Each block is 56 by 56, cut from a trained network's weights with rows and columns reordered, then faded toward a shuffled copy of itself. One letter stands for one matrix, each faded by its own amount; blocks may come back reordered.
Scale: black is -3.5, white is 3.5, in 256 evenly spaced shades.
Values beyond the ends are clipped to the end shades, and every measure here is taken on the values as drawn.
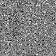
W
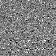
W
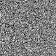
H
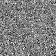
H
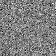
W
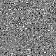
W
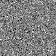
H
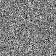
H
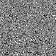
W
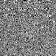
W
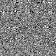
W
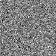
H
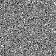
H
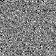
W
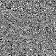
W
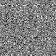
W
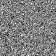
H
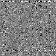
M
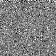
W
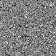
W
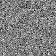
H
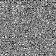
W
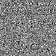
W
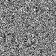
H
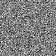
W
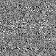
W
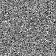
H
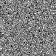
H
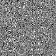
M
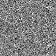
M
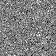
H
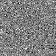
W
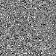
W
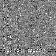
M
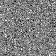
H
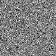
M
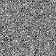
W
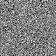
H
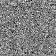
H
